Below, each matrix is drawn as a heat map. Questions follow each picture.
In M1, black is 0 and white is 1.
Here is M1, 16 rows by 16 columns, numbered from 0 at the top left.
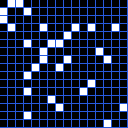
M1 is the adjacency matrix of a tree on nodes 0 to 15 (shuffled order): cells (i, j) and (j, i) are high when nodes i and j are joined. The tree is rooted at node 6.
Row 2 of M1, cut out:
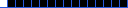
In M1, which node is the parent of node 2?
0
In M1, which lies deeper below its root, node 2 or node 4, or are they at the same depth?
node 2
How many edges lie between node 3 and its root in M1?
2
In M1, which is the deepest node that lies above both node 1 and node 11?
3
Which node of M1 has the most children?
3
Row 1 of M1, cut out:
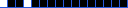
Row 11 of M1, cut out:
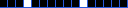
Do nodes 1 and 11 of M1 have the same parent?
yes
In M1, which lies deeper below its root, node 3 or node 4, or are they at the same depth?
node 4
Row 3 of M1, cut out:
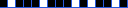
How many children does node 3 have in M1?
4
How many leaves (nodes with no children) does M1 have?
7
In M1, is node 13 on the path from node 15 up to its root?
yes
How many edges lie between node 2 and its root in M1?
5
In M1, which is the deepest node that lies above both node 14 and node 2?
3
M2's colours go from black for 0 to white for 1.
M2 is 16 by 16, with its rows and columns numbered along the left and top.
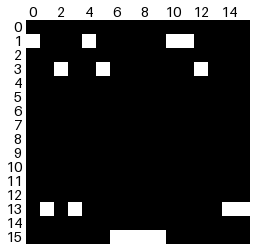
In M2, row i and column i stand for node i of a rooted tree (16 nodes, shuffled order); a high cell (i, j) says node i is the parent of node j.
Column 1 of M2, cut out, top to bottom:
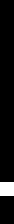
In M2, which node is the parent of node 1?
13
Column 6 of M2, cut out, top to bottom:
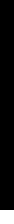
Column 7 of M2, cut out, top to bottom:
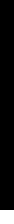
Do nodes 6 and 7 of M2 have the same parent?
yes
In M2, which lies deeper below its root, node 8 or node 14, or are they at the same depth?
node 8
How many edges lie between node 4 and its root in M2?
2
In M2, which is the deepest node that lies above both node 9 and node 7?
15
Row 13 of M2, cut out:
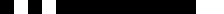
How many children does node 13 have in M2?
4
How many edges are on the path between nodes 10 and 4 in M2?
2
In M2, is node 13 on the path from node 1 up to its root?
yes
